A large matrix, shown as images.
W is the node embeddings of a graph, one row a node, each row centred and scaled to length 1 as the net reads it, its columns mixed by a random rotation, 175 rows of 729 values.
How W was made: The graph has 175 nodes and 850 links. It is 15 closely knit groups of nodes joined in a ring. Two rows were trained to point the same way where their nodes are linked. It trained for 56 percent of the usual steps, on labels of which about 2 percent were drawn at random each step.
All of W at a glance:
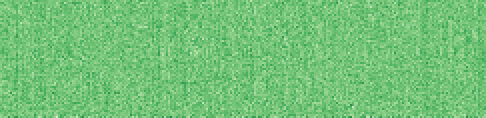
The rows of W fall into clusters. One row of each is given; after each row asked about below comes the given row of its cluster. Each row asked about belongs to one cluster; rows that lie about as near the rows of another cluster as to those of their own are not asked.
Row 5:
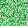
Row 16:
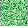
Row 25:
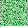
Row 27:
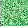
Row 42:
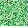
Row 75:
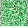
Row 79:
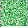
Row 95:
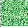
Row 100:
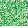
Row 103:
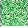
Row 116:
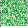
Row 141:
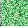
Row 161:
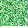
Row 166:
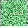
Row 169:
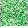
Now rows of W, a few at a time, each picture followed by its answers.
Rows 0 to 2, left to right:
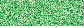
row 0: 100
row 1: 166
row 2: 25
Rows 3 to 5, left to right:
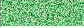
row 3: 161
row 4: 5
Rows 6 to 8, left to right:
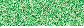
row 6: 27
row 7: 166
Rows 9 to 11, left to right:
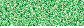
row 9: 141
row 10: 141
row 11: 95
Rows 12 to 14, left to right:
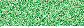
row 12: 103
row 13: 100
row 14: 42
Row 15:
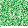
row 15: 95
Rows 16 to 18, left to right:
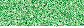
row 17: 141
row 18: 79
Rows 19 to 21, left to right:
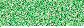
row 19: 103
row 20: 95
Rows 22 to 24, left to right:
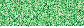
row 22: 100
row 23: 141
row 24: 27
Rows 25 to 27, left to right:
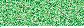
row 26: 161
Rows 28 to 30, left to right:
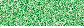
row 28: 42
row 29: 161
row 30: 16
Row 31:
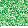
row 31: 116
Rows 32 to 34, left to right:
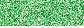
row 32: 100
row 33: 169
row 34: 16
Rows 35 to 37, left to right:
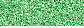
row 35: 166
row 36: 25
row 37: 16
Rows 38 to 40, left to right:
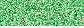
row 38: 161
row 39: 16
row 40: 5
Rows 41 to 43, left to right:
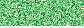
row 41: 5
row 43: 141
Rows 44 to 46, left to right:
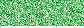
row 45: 79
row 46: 116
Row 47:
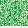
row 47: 100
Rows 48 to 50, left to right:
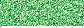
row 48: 100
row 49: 16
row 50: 25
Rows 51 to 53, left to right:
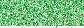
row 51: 16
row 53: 79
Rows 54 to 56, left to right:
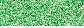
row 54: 161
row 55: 166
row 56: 141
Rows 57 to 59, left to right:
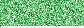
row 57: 116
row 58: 5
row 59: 116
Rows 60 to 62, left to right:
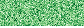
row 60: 100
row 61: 161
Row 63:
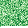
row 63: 27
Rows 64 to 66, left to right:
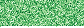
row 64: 116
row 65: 103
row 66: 27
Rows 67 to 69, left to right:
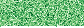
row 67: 169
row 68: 5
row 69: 42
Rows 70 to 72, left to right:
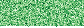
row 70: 16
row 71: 75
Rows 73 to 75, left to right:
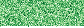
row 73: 27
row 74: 116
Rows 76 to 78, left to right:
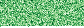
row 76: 116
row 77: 79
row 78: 16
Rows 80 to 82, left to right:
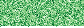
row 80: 79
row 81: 79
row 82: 169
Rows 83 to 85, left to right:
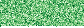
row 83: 116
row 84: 42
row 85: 5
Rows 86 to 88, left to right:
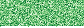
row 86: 75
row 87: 27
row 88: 27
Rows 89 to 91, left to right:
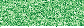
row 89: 25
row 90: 169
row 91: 79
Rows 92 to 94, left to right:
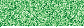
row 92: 100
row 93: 141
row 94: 100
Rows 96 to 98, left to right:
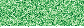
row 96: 169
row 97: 79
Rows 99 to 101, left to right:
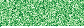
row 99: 75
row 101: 161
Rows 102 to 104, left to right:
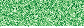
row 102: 16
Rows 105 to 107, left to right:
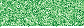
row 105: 161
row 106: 79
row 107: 27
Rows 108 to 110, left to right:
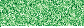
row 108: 116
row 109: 42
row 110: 141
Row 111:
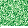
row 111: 42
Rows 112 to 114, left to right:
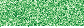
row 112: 169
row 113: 75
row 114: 42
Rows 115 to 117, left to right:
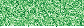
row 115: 141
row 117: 79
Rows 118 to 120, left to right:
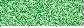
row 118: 116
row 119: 166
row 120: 25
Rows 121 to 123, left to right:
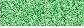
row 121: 103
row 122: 161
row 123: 141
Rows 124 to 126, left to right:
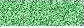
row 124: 95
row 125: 95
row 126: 166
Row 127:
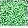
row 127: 42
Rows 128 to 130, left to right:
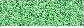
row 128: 141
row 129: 5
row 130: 79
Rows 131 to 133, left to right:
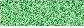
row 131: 42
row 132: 42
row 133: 141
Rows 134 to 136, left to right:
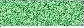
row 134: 25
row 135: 141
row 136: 42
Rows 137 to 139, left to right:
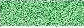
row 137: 103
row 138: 169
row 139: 95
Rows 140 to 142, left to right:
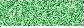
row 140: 95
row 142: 42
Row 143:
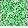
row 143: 16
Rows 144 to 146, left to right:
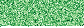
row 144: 79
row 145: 116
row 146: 161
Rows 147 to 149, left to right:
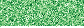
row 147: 161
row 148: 42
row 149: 42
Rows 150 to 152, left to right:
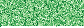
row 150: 79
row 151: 141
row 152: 103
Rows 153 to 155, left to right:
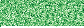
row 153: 116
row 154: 5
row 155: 5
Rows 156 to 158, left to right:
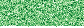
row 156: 16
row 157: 25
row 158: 169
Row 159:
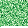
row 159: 103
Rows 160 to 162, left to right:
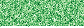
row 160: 100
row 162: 100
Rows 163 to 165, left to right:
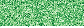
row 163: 100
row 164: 79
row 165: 5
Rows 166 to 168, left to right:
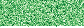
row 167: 25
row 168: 103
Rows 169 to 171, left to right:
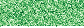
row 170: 116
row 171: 103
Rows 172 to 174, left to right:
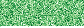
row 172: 166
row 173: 166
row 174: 161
